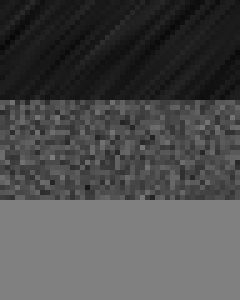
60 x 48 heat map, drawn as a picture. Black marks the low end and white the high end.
The table splits into 3 rows of 1 panel. Panel 1,1: very low, slanting up to the right, faint in contrast. Panel 2,1: low, fine-grained. Panel 3,1: middling, flat.
